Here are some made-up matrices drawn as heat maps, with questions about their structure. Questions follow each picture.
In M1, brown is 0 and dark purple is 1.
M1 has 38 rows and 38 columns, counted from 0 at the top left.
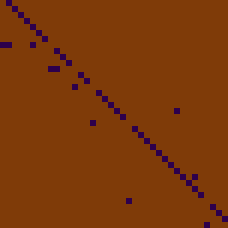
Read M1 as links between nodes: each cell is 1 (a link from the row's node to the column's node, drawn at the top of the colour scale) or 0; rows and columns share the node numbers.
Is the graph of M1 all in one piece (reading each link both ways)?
no
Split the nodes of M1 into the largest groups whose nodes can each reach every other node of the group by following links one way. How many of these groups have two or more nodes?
6
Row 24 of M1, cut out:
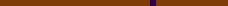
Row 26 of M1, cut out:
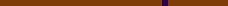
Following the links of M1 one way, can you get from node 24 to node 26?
yes
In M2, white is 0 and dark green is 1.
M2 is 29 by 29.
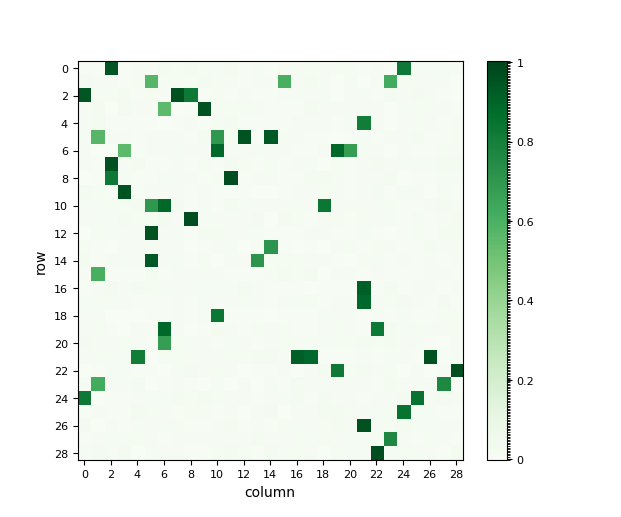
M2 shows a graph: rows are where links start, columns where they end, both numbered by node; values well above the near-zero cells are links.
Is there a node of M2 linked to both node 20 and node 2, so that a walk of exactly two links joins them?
no
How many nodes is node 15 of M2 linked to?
1
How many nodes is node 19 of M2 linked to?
2
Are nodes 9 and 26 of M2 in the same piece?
no
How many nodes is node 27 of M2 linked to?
1
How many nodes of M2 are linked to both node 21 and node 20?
0
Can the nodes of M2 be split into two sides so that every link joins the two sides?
yes
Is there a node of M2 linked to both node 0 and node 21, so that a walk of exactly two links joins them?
no
